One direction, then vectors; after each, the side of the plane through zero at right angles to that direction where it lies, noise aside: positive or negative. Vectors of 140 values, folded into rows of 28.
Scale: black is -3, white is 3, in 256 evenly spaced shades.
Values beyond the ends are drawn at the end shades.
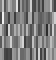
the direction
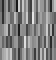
negative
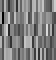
negative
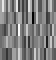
positive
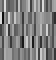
negative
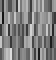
negative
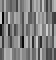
negative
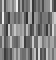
positive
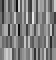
negative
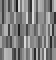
negative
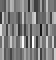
positive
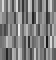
positive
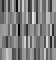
negative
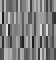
negative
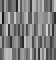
negative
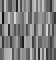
negative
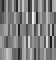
negative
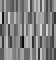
negative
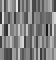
positive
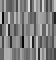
negative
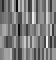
negative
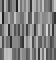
negative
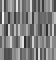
positive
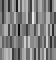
negative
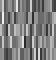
positive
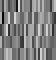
negative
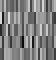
negative
